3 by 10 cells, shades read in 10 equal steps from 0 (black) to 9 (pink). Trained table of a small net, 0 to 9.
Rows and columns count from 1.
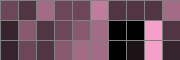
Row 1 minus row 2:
2 -2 3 0 -1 1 3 3 -6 3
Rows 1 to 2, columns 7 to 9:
3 3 3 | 0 0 9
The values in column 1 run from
2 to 4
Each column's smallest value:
2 3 3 4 4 6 0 0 3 2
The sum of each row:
43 37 38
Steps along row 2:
up down up up up down same up down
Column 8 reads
3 0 1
